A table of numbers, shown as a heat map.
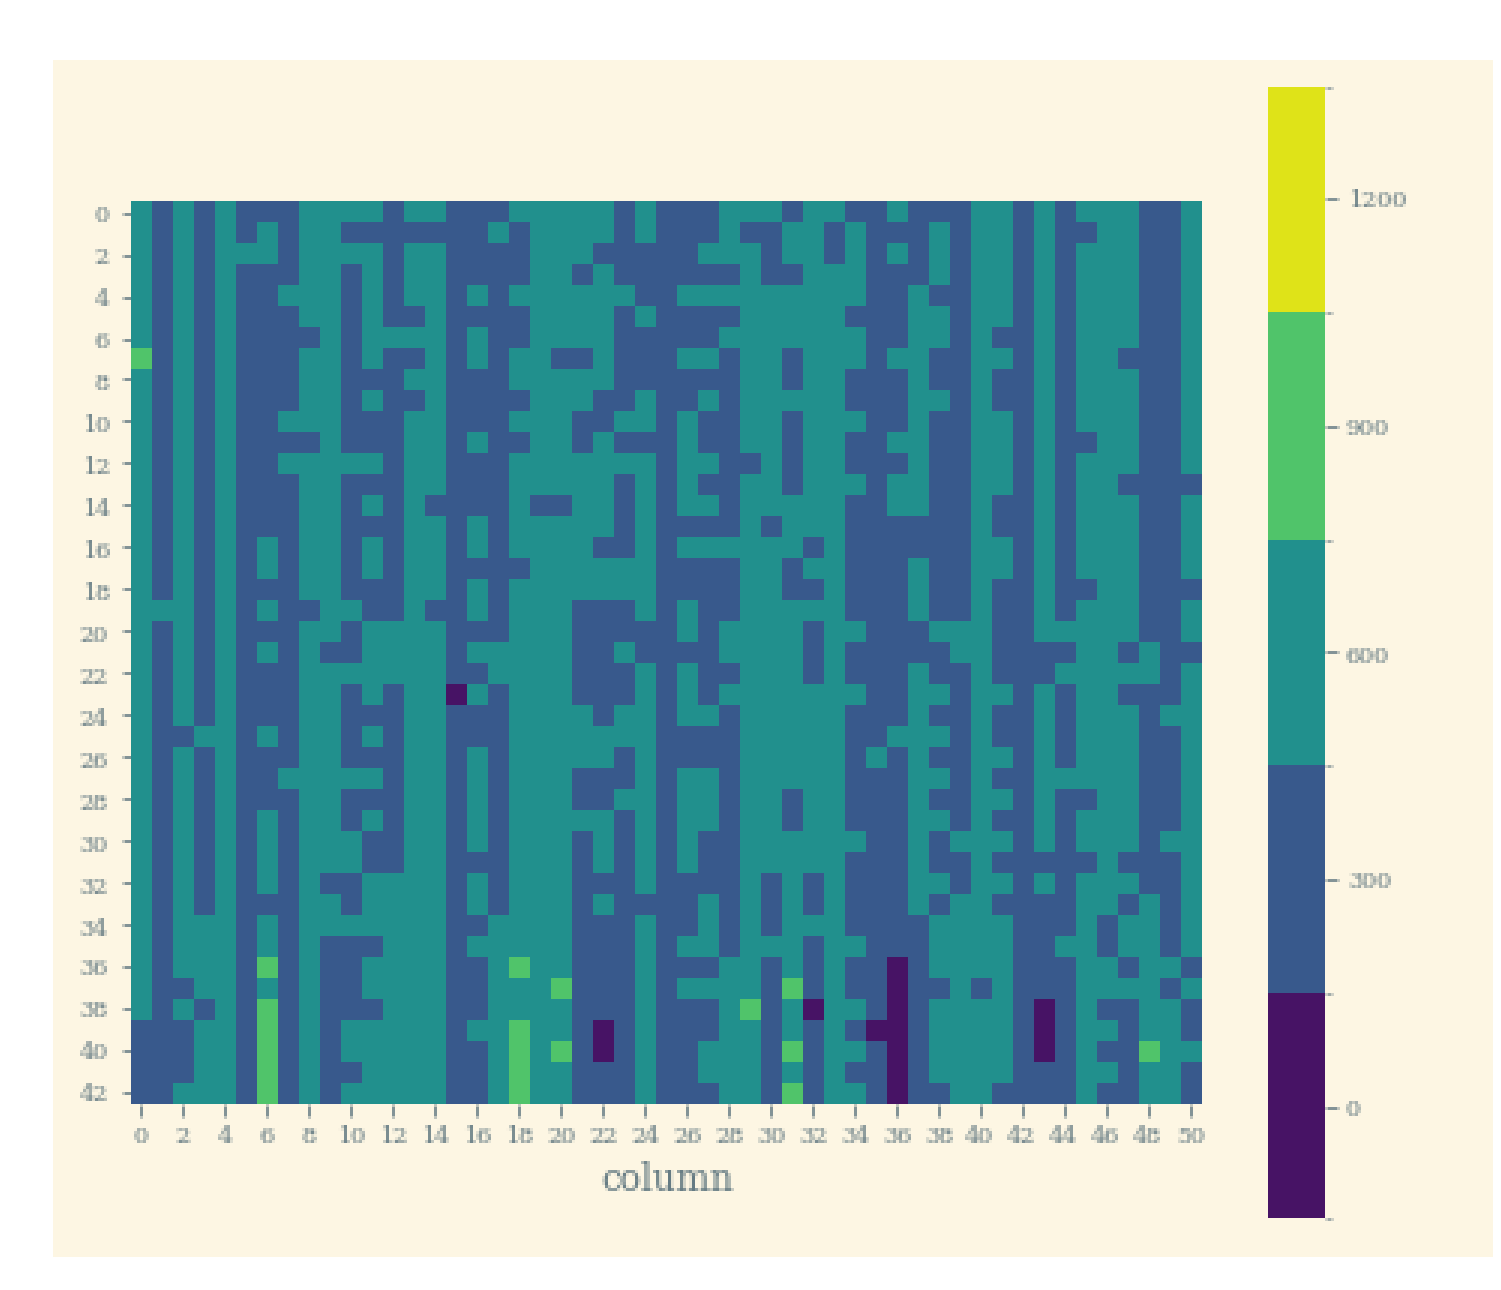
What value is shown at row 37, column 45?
600
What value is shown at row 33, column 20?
600
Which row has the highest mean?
4
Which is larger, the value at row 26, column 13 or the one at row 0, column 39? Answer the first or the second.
the first
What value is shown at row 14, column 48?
300
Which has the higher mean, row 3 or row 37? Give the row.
37
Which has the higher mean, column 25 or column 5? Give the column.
5
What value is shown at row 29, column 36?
300
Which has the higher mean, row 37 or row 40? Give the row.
40
